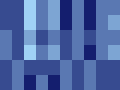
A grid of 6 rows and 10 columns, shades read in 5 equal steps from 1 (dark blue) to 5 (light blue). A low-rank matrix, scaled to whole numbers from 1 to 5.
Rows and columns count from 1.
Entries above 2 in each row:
6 6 6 7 3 4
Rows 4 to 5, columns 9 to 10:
3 4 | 2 2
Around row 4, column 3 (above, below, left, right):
4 2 2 3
